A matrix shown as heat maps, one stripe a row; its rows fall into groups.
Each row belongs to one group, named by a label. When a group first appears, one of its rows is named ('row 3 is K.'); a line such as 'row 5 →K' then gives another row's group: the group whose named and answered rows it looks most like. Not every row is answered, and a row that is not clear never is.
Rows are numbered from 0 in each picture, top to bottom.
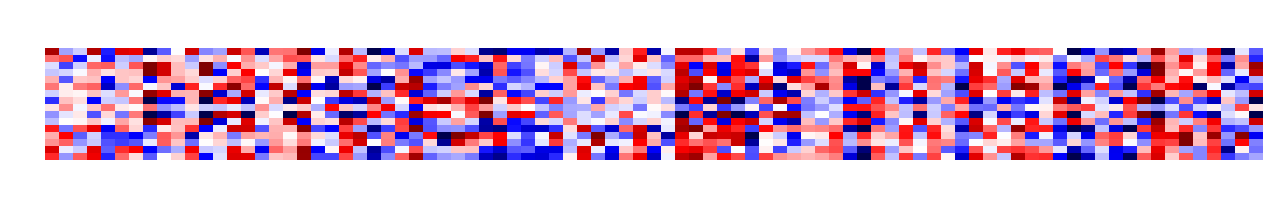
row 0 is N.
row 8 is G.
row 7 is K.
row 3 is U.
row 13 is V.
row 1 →V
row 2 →U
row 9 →K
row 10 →U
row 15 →N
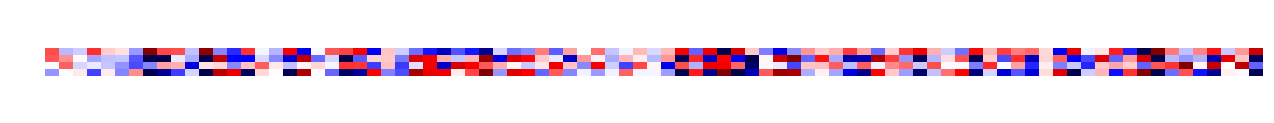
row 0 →U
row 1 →K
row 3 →K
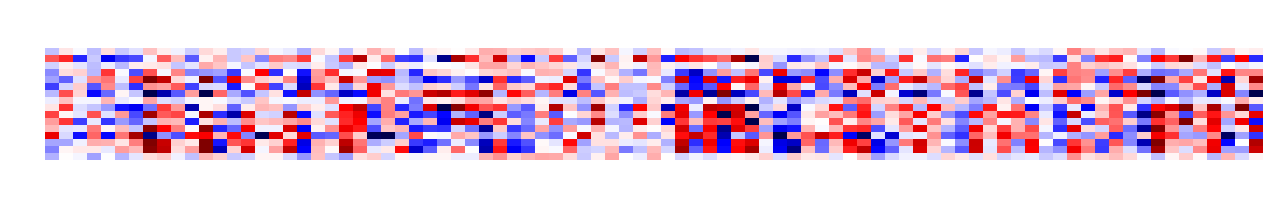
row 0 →G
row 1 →V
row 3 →G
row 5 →G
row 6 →K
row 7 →G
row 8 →V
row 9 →U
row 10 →V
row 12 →N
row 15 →G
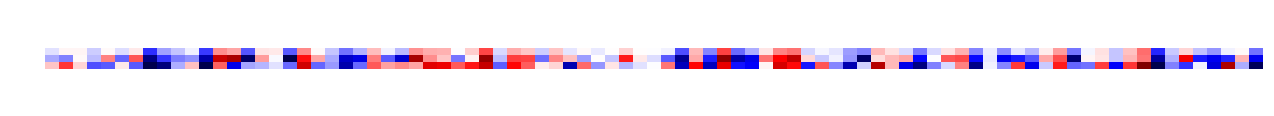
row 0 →K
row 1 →K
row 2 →K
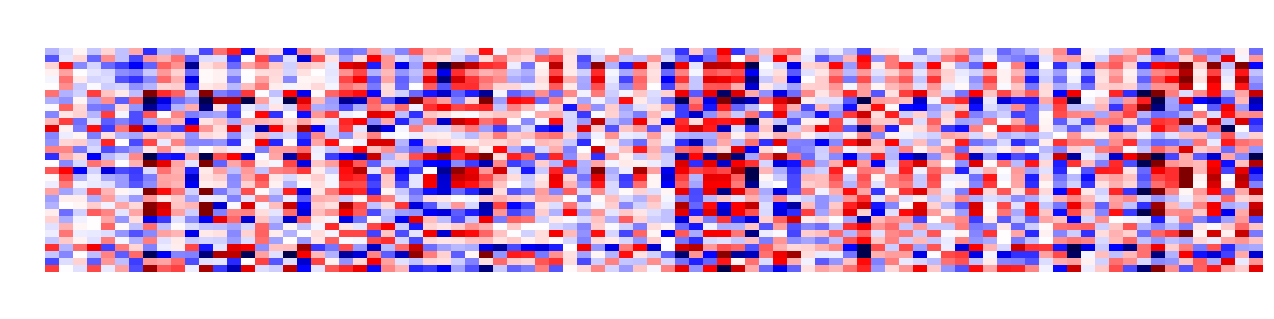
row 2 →V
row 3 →V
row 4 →V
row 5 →V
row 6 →U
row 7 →K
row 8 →K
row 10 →V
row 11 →N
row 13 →G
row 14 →V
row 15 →K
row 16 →U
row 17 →V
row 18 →V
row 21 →G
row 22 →U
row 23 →U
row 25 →G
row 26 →V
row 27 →G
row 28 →N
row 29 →K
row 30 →G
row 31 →U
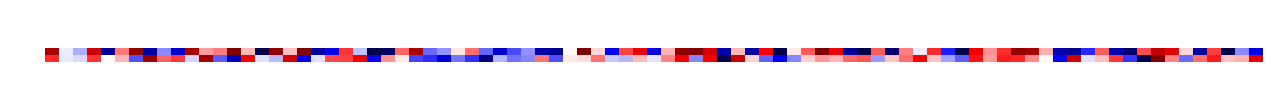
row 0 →N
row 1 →U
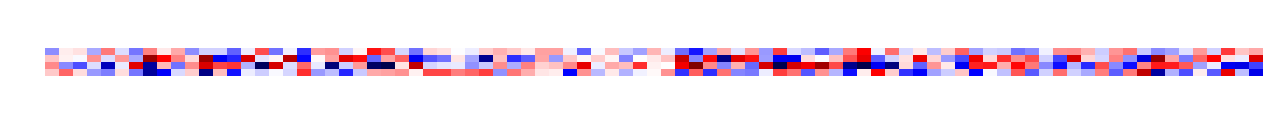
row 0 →G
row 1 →U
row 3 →K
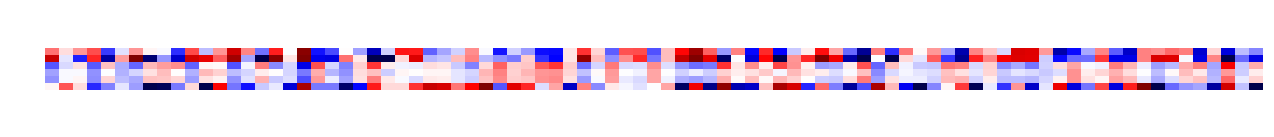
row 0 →N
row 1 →N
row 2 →G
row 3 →G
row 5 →K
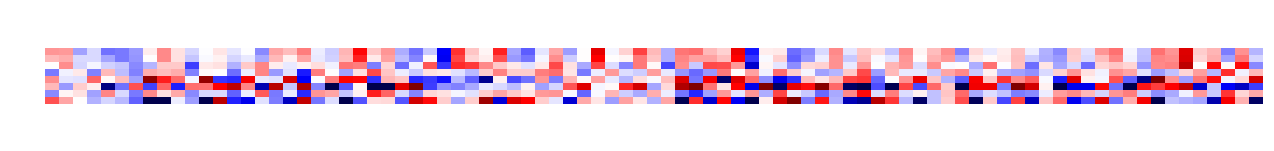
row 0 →V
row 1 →V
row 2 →V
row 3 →G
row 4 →U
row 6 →G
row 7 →K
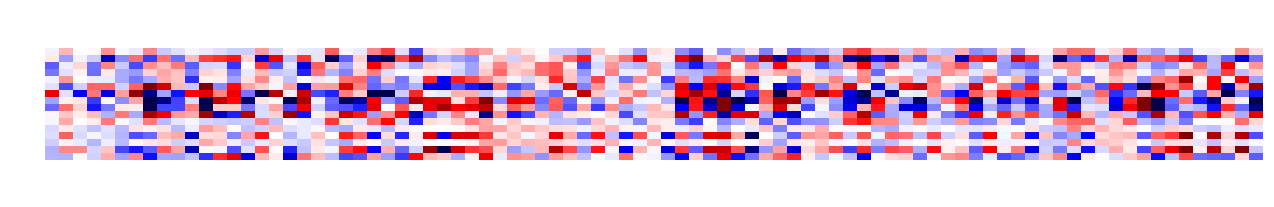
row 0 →G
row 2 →G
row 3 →G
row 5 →U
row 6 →N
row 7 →K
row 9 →U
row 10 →G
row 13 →G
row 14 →V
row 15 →K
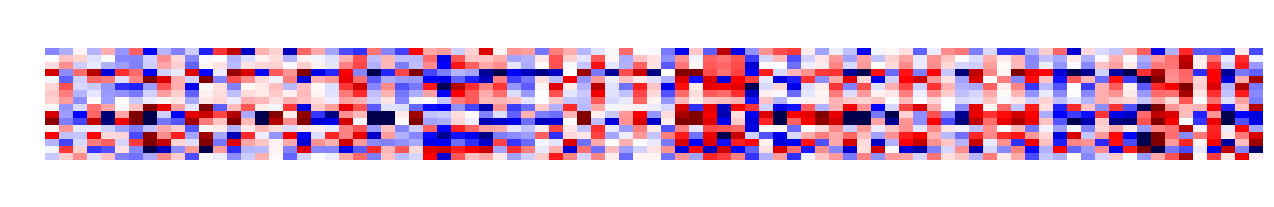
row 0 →K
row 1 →V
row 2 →V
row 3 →N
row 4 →U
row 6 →V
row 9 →N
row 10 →N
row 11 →V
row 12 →U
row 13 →U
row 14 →K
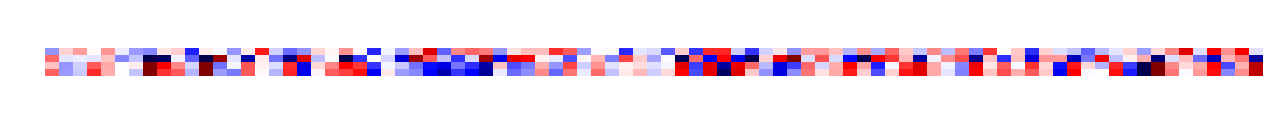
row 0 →V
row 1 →K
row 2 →U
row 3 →U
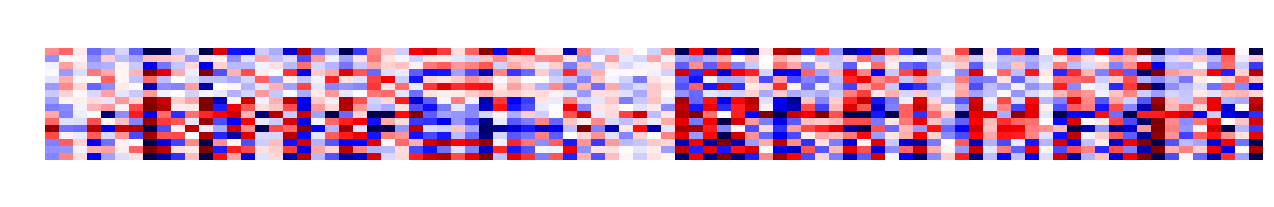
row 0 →K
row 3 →U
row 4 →G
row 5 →K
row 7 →U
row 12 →U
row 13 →K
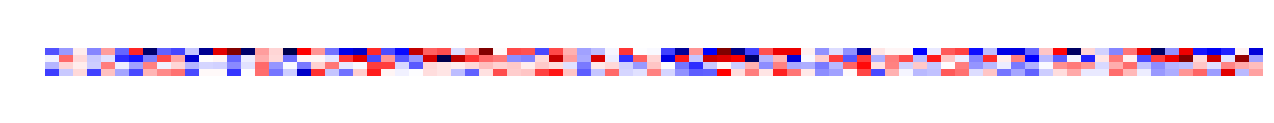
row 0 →K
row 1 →V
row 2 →G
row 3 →G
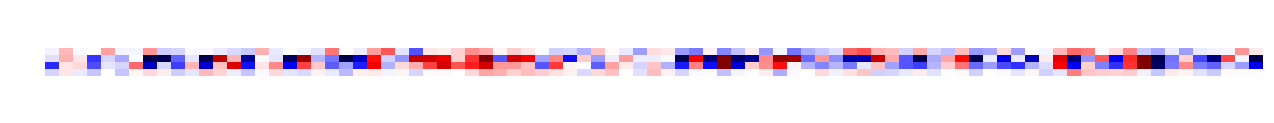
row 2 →K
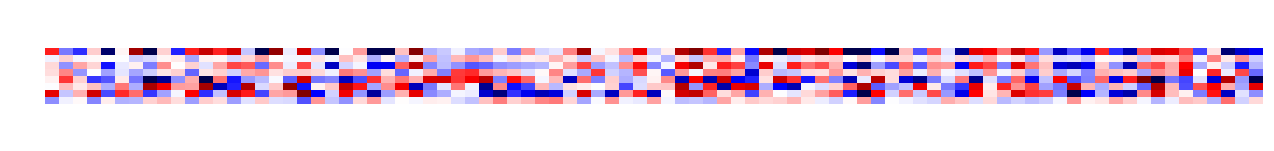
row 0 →N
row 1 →V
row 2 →N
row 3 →V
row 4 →K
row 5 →U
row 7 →G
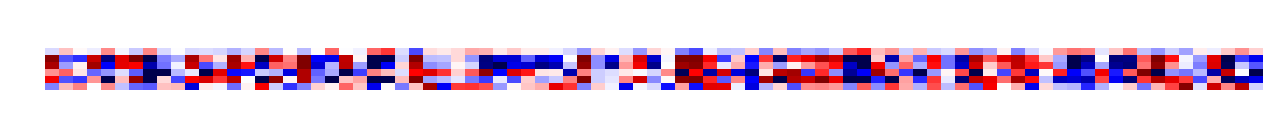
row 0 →G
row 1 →N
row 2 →N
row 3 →K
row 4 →N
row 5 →V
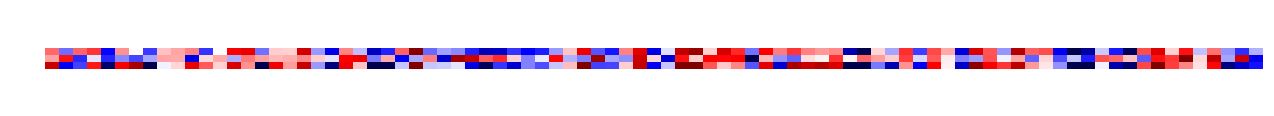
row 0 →N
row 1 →V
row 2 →N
